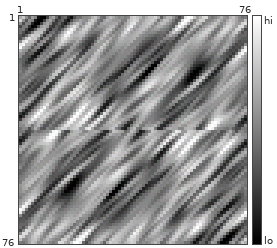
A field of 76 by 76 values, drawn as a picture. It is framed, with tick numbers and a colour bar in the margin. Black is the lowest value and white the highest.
It looks the same turned upside down. No overall slope runs across the table. Streaks slant up to the right. The histogram is bell-shaped. No row or column stands out.
